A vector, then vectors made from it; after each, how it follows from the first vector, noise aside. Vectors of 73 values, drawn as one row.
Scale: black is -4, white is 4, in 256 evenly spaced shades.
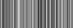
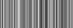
sign-scrambled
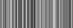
reversed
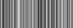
copied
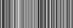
copied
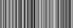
reversed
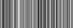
copied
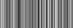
sign-scrambled
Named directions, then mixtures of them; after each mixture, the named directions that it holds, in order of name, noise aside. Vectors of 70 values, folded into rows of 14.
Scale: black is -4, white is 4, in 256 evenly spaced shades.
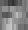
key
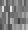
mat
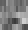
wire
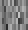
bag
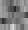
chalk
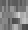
key, wire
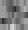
chalk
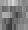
key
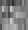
key, mat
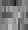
bag, key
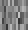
bag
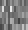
mat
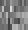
mat, wire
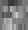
key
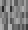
bag, mat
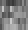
key, mat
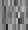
bag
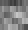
key, wire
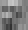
key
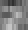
key
